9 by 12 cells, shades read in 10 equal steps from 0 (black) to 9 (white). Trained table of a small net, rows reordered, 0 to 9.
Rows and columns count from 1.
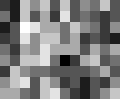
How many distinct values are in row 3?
9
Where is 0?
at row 6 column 7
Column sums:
31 33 61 43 60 44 38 35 30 37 33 37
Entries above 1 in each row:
11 11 11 11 12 11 12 11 11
